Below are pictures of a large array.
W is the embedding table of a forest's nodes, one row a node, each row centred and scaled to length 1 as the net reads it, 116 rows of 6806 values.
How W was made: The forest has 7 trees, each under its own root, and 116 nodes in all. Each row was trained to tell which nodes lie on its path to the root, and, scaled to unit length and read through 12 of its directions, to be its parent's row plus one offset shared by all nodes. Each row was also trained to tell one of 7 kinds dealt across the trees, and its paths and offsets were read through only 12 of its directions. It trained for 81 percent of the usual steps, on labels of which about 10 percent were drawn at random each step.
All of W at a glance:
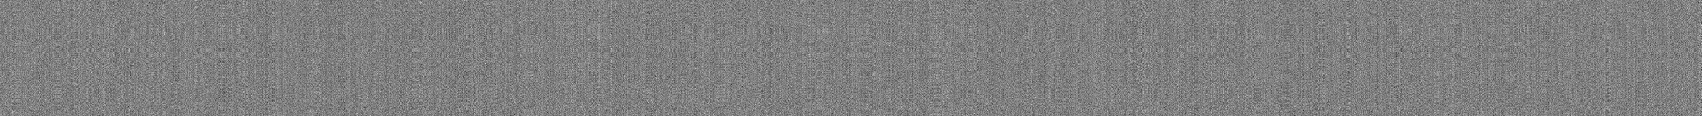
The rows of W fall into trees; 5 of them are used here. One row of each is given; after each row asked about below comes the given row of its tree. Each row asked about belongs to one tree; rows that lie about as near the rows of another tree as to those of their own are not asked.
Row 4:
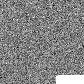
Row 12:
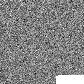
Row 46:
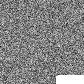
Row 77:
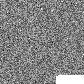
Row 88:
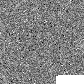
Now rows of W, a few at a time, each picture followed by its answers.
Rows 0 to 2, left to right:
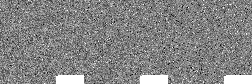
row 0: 12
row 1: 4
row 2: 88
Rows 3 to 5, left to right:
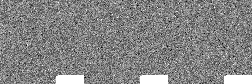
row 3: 88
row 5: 77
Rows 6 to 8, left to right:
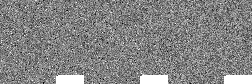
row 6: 4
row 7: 77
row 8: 77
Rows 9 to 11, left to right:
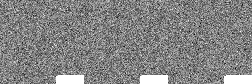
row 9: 4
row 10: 4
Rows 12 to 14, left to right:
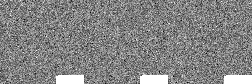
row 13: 77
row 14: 88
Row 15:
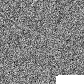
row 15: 12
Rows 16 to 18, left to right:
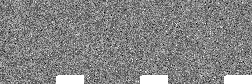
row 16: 12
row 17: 88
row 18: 77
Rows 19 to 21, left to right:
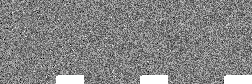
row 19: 4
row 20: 4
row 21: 77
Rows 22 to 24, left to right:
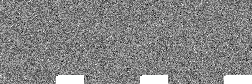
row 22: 88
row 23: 12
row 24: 12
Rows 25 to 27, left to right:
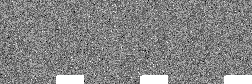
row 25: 77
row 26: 77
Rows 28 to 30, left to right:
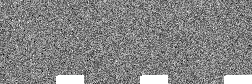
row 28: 77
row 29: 77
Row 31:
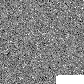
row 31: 77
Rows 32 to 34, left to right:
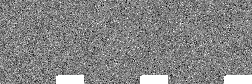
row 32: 12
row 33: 77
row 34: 12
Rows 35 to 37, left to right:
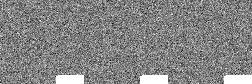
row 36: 12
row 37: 12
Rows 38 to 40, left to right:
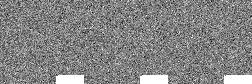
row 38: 12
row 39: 77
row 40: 4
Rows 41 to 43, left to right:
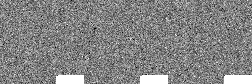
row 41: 12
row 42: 4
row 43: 88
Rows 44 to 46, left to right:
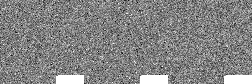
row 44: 4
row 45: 88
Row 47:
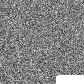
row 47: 12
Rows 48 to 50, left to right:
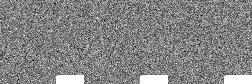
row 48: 4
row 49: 4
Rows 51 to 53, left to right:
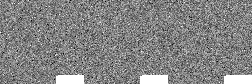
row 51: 4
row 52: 77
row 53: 12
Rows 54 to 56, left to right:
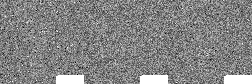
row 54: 77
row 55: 12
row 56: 77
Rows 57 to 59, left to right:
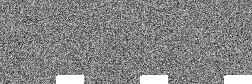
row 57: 12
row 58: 4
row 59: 77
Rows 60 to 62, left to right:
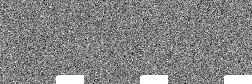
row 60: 4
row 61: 88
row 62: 4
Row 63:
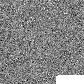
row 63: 77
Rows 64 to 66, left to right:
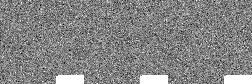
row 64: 12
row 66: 77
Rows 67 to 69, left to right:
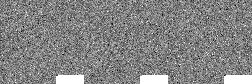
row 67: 77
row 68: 88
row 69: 77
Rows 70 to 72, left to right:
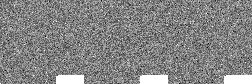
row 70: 12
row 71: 4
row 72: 4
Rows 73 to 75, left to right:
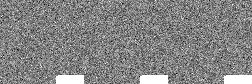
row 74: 4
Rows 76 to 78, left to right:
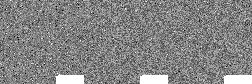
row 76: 77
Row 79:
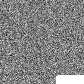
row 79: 4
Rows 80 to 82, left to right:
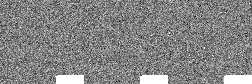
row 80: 12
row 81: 12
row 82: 4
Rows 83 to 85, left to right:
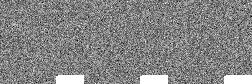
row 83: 77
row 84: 88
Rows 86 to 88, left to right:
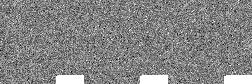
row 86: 12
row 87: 12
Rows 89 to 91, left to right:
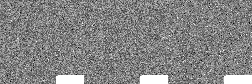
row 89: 88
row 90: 4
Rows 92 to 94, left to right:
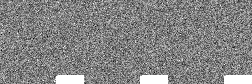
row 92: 88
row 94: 12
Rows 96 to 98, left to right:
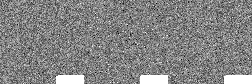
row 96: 4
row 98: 46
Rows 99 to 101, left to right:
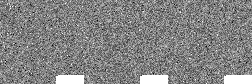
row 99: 88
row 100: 88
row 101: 4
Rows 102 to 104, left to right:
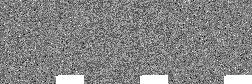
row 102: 12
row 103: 46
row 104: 12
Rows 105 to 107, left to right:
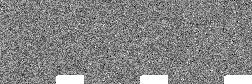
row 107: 77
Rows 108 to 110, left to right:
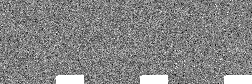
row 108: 12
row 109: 12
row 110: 4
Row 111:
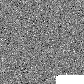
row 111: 4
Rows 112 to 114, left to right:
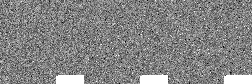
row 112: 4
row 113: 4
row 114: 12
